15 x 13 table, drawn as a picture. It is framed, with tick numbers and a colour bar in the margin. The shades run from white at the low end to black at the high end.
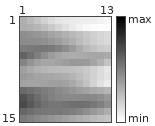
Ninth with the lowest average: top right. Grain: streaks across. Ninth with the highest average: bottom left. Slope: up to the bottom left.
